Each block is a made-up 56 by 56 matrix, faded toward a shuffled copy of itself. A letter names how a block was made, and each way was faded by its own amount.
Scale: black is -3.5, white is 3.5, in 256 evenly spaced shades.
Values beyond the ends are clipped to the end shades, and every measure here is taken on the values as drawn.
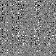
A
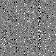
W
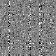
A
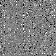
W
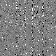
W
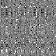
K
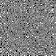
K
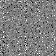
W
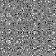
K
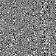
A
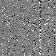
W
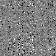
W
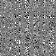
A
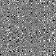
A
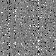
W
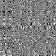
K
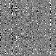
A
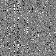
W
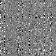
A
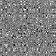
K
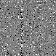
W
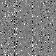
W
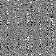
A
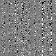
A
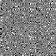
K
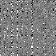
A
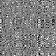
K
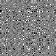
K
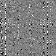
A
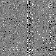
A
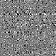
K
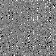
W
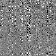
A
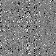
W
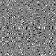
K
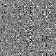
A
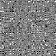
K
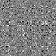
K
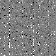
W
